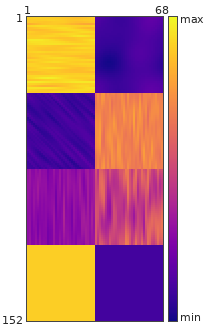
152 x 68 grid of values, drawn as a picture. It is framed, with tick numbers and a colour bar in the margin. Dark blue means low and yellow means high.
It is made of 4 by 2 panels. Panel 1,1: very high, streaked across, faint in contrast. Panel 1,2: very low, smooth, faint in contrast. Panel 2,1: very low, slanting down to the right, faint in contrast. Panel 2,2: high, streaked downward, faint in contrast. Panel 3,1: low, streaked downward, faint in contrast. Panel 3,2: middling, streaked downward. Panel 4,1: very high, flat. Panel 4,2: very low, flat.
